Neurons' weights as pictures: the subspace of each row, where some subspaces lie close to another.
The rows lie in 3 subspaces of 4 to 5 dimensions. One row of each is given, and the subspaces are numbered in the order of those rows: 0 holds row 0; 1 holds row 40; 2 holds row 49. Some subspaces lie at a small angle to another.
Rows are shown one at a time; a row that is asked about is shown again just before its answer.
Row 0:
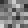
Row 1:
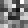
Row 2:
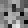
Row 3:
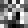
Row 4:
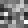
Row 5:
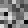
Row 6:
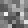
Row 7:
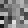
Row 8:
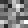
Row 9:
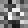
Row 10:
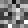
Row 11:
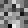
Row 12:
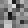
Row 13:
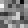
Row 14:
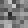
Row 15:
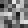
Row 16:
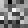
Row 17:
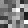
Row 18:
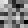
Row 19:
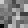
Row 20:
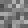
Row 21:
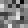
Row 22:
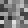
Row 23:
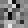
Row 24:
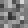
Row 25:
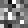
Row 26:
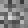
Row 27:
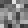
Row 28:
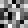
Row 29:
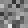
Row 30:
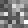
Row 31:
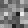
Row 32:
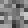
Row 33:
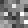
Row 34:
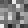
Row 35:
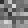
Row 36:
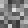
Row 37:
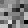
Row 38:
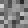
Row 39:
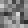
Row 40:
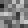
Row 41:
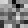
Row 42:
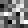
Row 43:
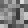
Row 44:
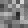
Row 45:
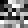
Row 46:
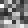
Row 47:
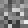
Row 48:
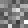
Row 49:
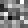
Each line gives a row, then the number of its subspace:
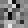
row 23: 2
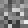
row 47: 1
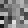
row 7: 0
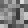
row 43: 2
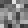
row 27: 0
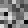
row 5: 1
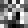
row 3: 2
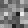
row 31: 1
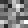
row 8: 0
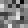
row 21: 2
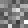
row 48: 2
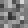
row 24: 0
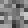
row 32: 2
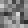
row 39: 1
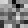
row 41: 0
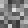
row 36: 0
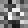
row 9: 2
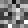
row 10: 2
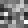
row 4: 2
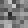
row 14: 0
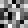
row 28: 1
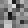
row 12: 1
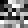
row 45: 0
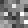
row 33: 0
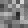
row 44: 2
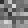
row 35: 0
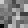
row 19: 0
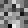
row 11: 1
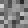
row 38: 0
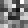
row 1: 2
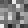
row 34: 0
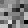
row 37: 1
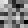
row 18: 0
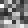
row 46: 0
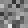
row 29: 2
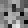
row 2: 0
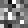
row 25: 1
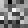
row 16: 0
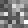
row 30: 0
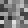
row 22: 1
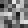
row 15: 1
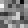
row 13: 1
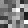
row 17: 2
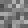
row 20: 2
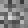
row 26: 1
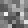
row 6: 1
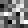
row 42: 1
